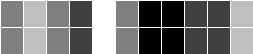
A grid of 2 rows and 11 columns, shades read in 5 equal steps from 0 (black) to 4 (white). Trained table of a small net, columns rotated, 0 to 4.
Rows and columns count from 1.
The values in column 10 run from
1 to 1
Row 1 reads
2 3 2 1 4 2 0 0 1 1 3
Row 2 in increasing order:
0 0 1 1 1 2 2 2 3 3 4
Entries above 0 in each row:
9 9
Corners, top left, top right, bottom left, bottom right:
2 3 2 3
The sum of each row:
19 19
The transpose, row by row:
2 2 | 3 3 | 2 2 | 1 1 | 4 4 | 2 2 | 0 0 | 0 0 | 1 1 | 1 1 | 3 3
